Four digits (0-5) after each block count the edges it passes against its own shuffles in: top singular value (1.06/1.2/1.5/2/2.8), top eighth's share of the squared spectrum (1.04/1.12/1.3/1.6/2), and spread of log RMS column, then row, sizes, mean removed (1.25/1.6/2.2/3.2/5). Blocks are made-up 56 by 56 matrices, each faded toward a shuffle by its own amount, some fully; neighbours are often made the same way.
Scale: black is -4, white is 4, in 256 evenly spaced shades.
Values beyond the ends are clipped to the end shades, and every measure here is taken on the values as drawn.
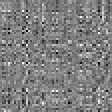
4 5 3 3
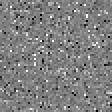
0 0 0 0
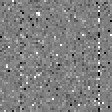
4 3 1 0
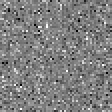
2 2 0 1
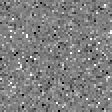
1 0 0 0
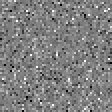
2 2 0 0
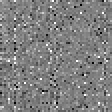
3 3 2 1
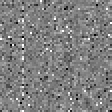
3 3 1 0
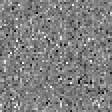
3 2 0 0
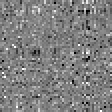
4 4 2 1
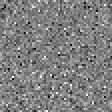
2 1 0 0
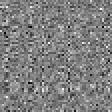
4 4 2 2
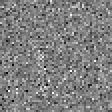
2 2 0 0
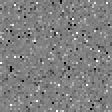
0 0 0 0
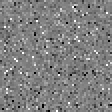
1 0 0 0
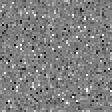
0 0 0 0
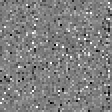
1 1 1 0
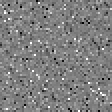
0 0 0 0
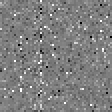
3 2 1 0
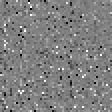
2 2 0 0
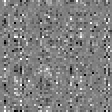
4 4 3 2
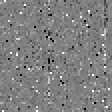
2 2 1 0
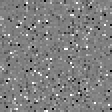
1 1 0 0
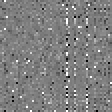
4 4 2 1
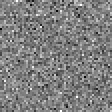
0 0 0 0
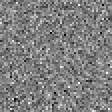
0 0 0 0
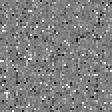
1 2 0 0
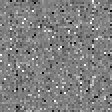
2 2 0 0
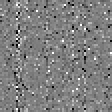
3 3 2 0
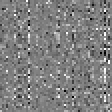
4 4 3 1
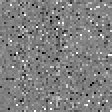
2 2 1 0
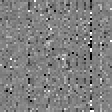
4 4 2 0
